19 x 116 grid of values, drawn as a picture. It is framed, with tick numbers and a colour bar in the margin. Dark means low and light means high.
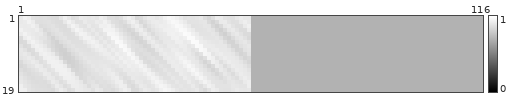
The table splits into one row of 2 panels. Panel 1,1: very high, slanting down to the right, faint in contrast. Panel 1,2: high, flat.
